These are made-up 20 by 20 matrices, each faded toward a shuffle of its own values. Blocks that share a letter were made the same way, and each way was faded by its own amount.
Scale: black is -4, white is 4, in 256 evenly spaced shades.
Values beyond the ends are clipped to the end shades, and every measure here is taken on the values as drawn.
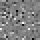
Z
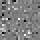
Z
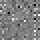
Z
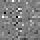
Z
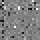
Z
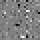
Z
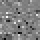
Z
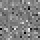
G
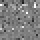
G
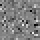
Z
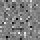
Z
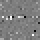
G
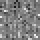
Z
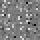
G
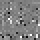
Z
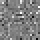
Z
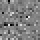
Z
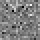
G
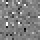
G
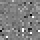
G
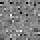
G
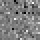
G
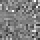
G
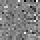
Z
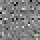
Z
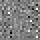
Z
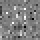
Z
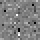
G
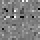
G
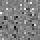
Z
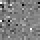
G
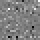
G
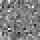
G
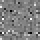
G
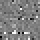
G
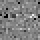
G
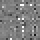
Z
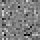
G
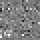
G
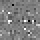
G
